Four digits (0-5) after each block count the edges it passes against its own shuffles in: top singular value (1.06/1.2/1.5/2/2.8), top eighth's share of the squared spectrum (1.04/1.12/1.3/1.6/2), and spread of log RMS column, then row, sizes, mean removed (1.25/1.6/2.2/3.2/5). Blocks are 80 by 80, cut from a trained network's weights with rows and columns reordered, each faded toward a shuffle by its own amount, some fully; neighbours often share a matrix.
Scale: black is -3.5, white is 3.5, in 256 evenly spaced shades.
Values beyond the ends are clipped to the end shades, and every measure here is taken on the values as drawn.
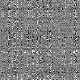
3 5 4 2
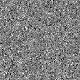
2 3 1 1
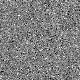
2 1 0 1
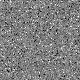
0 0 0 0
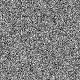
1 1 0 0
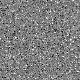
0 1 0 0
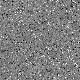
0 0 0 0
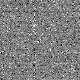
2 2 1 0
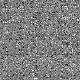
2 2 2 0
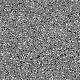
0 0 0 0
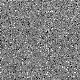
2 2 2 0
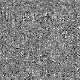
3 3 1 2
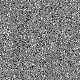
1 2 0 1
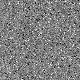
0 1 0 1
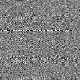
4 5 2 3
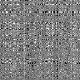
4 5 2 4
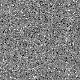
2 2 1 1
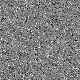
0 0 0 0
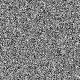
0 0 0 0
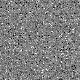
1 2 1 0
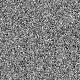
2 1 0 0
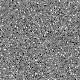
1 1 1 0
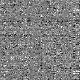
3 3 3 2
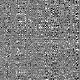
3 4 3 1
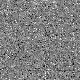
0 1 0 0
